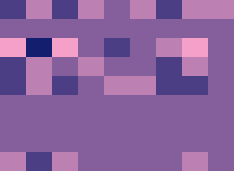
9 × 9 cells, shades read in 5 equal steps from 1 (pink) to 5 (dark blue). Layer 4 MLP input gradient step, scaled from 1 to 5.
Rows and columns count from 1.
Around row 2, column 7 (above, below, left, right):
4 2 3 3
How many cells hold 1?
3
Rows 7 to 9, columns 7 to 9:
3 3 3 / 3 3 3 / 3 2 3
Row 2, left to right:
3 3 3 3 3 3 3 3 3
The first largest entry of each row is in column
1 1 2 1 1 1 1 1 2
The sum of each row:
25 27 23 26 28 27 27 27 25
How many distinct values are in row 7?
1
